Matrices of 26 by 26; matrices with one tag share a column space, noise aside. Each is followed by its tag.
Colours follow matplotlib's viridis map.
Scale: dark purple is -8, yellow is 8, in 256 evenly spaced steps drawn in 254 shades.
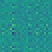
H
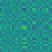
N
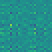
H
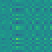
N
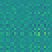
H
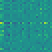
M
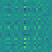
N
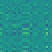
H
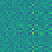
H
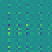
H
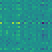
M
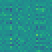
N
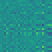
H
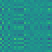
N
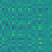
N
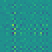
H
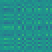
N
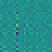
H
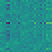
M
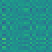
N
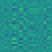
N
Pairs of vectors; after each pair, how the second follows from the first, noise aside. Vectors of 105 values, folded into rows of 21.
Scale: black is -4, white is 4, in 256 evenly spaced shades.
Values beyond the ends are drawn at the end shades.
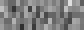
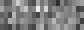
shuffled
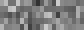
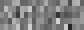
shuffled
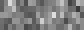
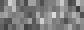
copied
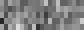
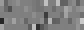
partly zeroed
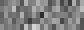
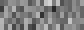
reversed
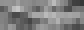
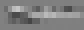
partly zeroed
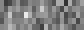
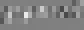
partly zeroed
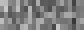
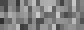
negated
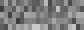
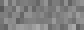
shrunk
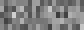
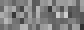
negated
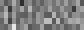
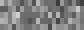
shuffled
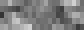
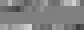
partly zeroed
